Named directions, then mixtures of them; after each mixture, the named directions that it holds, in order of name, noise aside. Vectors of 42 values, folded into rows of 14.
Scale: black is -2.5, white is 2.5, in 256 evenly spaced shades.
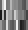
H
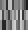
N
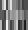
H, N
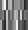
H, N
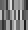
N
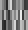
N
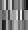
H, N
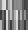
H, N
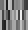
N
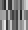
H, N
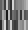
H, N
